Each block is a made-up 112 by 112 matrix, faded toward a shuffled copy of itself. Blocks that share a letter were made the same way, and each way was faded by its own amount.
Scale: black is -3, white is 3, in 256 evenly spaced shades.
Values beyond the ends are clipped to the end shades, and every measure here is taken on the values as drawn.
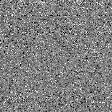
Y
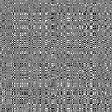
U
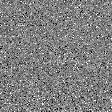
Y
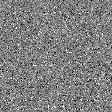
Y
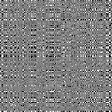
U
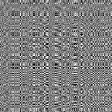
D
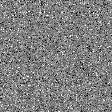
Y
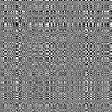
D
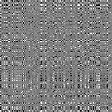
U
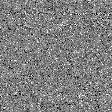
Y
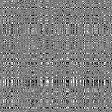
U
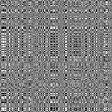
D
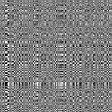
D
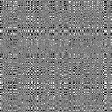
U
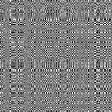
D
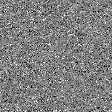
Y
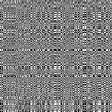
D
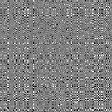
U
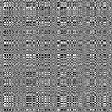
D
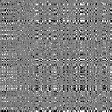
U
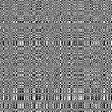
D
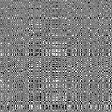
U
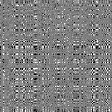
U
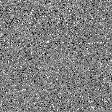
Y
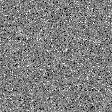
Y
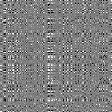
U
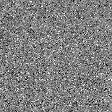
Y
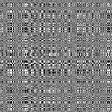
D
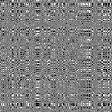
U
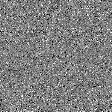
Y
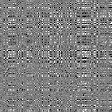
U
